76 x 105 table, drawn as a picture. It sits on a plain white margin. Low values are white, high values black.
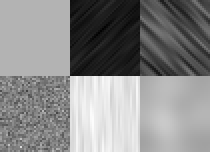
It is made of 2 by 3 panels. Panel 1,1: low, flat. Panel 1,2: very high, slanting up to the right, faint in contrast. Panel 1,3: high, slanting down to the right. Panel 2,1: middling, fine-grained. Panel 2,2: very low, streaked downward, faint in contrast. Panel 2,3: low, smooth, faint in contrast.
